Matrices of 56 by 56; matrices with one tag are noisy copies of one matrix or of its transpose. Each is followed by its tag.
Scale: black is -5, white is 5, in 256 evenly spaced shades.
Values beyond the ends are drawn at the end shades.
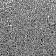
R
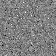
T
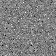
T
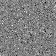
T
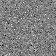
T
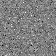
T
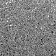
R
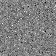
T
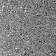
R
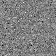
T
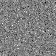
T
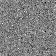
T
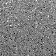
R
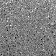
R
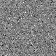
T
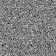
T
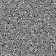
T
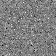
T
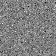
T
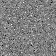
T
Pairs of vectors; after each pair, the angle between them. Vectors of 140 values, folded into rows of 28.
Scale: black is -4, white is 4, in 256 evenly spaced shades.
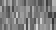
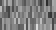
nearly parallel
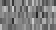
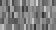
partly aligned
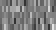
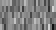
nearly opposite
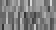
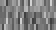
nearly parallel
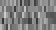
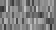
orthogonal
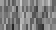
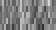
nearly parallel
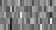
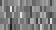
nearly parallel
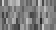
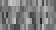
nearly parallel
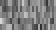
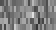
partly aligned
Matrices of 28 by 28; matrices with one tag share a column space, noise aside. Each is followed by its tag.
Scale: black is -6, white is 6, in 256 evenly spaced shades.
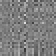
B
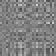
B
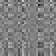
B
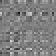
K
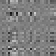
K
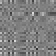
K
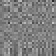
B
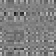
K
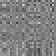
B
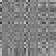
B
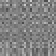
B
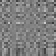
B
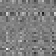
K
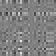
K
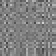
B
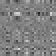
K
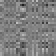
B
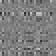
K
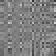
B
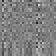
B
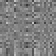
B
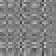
B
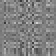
B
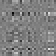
K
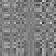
B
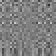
B
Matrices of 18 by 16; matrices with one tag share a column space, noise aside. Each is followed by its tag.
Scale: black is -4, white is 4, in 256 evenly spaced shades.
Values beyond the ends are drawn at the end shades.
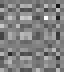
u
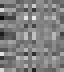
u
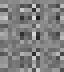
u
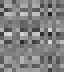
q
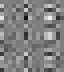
u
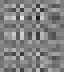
u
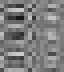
u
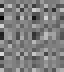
u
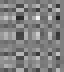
u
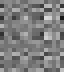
u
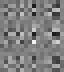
q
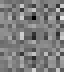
u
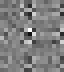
q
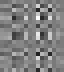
u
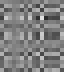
u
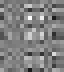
u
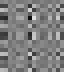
u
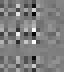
q
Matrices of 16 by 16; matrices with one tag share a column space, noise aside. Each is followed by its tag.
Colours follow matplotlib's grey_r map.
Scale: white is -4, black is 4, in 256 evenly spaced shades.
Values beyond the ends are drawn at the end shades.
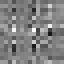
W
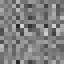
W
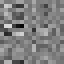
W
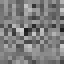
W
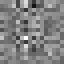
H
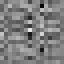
H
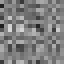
W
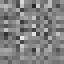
H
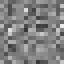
W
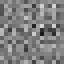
W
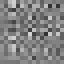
H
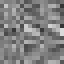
W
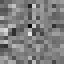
W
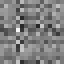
W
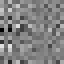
W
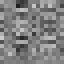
H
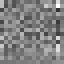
H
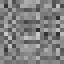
H
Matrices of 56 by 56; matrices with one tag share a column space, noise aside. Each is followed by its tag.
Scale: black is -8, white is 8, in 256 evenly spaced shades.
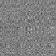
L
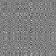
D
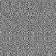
D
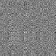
D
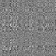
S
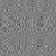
S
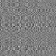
S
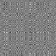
D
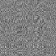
L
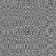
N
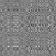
S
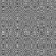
N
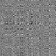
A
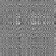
A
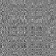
L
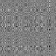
S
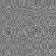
N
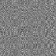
N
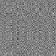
D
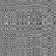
A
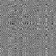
A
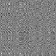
D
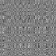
L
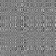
S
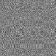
N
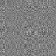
N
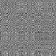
D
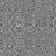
S
